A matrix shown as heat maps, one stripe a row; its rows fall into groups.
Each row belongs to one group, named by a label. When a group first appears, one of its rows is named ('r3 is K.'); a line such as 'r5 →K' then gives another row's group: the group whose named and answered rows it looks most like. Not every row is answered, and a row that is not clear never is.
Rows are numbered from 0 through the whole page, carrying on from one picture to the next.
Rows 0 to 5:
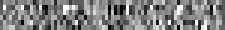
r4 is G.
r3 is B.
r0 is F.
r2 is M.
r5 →F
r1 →M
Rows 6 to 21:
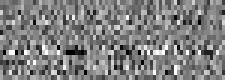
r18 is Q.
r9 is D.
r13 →G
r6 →F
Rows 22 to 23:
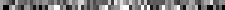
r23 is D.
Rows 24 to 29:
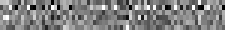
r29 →M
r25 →B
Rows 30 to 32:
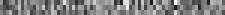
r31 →D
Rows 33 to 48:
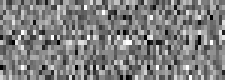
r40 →D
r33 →Q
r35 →F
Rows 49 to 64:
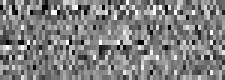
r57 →Q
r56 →D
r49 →M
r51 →B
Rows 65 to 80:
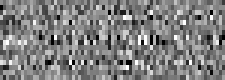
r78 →D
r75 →F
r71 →D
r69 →Q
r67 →M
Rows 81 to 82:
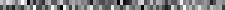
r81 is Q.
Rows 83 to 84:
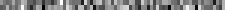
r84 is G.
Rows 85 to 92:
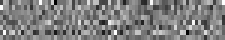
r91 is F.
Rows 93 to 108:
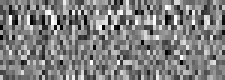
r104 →Q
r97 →B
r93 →M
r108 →D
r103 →B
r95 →F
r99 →D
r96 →B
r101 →Q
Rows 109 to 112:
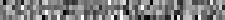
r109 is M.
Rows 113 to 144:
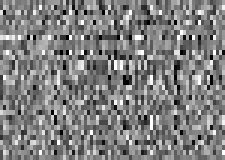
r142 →G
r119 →Q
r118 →M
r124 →M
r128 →M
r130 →F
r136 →D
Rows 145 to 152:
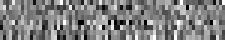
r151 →B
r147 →Q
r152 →B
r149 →M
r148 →F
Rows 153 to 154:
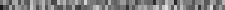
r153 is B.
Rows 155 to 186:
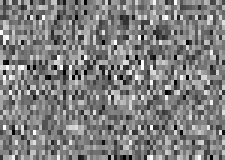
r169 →B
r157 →B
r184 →M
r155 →B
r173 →B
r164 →F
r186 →M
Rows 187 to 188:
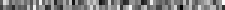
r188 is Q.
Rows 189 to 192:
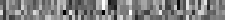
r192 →F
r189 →F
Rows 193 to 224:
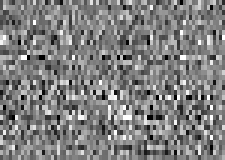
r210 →B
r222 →M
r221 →G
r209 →Q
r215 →F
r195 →D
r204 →Q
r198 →B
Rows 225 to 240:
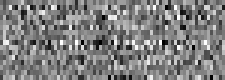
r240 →M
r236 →M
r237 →G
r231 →M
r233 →G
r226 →B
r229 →G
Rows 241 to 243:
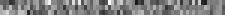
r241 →F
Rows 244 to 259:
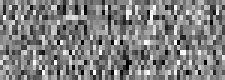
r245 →B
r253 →G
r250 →B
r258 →G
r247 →M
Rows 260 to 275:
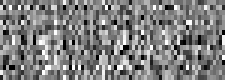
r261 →B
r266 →D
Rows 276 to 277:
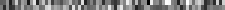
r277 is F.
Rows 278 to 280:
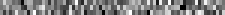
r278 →G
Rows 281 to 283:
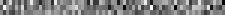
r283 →F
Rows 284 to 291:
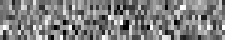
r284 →Q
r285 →Q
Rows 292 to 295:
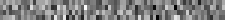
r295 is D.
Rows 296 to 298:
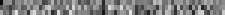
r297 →F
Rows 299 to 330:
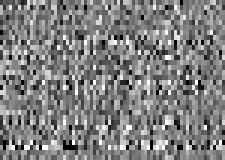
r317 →G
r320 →G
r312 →G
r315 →G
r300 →B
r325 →D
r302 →Q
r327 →D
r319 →G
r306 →M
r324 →F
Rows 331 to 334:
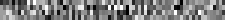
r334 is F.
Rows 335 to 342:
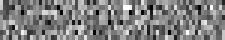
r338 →D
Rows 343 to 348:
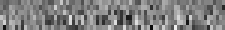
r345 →M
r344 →D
